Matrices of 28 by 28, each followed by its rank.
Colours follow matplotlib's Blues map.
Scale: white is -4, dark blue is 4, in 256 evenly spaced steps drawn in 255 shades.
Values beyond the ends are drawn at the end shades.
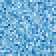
full rank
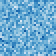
full rank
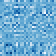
five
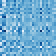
three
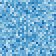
full rank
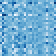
three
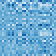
three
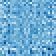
five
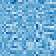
five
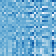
three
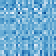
three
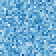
full rank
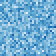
full rank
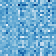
five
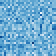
five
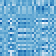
three
